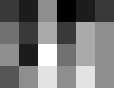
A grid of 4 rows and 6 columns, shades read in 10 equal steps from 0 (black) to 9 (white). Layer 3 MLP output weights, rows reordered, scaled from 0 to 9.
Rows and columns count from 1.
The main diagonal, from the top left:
2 2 9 5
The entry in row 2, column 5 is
6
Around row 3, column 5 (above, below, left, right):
6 8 4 5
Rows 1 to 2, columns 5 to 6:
1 2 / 6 5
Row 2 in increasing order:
2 2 4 5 6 6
